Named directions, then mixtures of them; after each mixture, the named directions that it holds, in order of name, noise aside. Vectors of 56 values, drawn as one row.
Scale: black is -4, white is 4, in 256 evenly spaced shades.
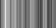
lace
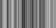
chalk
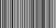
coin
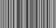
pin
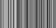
lace, pin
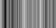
chalk, lace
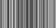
chalk, pin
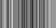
chalk, pin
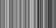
chalk, lace, pin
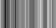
lace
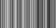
chalk, coin, lace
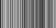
chalk, coin, lace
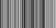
chalk, coin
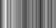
chalk, lace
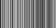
coin, lace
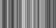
chalk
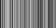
coin, lace, pin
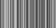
coin, lace, pin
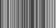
chalk, coin, pin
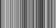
chalk, coin, lace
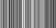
chalk, coin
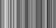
lace, pin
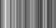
lace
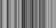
chalk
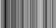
lace
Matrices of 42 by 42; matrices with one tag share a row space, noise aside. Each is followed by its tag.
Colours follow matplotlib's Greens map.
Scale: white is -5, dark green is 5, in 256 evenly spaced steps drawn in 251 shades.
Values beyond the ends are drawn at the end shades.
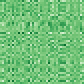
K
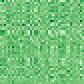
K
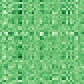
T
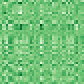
T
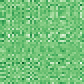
K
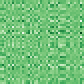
K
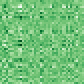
T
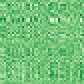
K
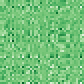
K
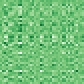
T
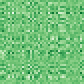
K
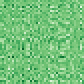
K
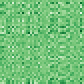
K
